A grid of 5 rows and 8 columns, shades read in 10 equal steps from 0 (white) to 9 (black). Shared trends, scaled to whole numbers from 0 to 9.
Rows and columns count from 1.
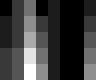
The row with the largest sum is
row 1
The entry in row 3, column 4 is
6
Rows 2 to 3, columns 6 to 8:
9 9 7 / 9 9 6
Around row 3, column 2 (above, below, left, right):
7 6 8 3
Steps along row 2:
down down up up up same down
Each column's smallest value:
7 6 0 4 8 9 9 4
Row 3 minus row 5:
1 1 3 2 0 0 0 2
